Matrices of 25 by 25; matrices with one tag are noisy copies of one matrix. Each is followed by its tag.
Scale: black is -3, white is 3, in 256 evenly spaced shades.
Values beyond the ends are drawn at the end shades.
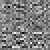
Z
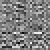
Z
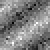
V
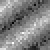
V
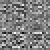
Z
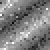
V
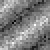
V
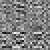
Z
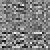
Z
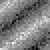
V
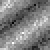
V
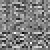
Z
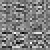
Z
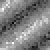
V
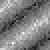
V
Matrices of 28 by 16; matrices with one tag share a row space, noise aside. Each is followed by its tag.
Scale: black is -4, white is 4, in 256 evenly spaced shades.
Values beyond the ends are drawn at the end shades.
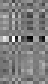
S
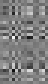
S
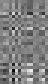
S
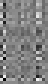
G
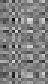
S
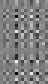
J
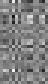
S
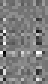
G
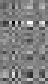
S
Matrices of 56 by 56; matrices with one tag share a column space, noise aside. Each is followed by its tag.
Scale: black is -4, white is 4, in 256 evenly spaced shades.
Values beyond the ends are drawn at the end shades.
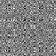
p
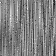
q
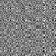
p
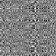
p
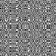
p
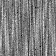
q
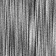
q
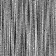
q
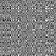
p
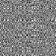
p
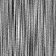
q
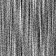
q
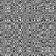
p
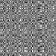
p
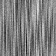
q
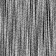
q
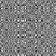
p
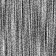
q
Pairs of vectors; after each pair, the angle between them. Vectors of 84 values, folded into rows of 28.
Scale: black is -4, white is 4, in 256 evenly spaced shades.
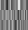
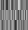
nearly parallel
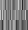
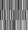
nearly opposite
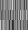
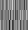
nearly parallel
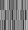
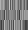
partly opposed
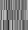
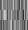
partly aligned
